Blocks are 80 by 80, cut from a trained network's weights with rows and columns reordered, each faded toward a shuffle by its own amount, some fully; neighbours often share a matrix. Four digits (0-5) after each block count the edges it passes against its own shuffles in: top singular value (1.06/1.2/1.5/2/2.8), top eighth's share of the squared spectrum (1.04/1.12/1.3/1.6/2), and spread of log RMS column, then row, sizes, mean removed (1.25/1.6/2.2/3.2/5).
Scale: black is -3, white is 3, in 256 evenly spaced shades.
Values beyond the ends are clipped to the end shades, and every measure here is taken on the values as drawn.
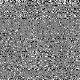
3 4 0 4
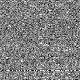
3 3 0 2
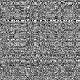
4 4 1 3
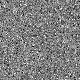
0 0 0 0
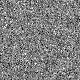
0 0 0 0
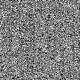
2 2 0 0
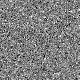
0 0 0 0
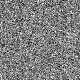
2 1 0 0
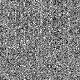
3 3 1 1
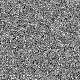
1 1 0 0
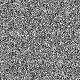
0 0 0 0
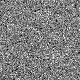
0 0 0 0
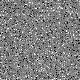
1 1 0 0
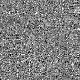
3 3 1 1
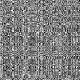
4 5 2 2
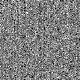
2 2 0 0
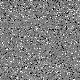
2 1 0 1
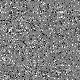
2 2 0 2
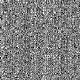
3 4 1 2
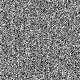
2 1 0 0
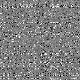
3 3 0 3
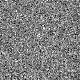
2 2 0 1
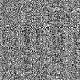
3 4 1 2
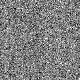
1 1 0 0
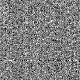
3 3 0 2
